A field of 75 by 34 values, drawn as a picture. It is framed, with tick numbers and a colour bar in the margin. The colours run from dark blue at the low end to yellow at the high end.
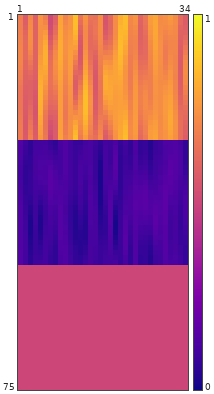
The table splits into 3 rows of 1 panel. Panel 1,1: high, streaked downward. Panel 2,1: very low, streaked downward, faint in contrast. Panel 3,1: middling, flat.
